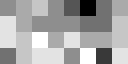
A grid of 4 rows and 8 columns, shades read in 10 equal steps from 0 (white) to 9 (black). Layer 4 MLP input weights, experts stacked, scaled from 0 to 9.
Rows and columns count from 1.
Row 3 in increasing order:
0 1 1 2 2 3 3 3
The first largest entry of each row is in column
6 6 4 7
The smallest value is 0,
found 2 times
